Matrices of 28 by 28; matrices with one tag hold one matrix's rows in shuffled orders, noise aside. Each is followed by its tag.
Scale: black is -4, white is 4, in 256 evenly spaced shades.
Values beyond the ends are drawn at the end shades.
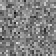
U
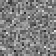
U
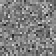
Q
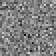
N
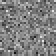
U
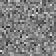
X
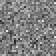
U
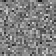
Q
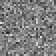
X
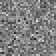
U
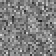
Q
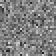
X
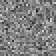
Q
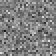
Q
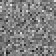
X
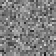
U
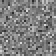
Q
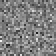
X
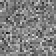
X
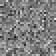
U
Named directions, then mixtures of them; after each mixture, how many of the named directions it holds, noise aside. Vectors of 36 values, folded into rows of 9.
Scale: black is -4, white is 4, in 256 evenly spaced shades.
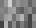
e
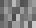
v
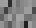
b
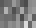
three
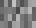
two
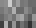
one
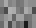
two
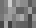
one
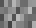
three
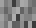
one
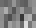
three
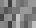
two
